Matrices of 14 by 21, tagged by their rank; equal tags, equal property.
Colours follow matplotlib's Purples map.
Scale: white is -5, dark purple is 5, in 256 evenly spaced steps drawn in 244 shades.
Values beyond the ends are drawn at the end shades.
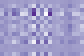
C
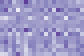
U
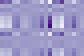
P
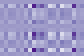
P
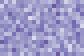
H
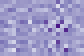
U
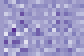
U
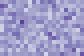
H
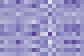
C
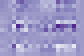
C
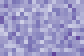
H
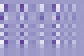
P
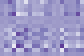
C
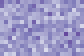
H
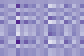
P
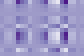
P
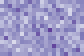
H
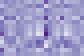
C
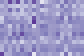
U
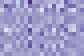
U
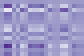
P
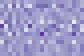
U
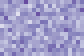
H
